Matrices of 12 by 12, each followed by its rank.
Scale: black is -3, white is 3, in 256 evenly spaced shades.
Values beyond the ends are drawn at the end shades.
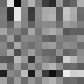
two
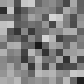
full rank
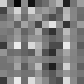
two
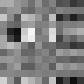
two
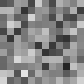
full rank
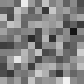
full rank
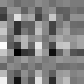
two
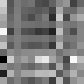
two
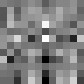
two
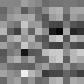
two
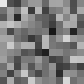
full rank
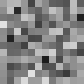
full rank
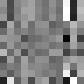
two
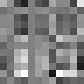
two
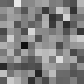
full rank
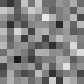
full rank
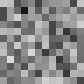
full rank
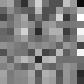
two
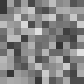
full rank
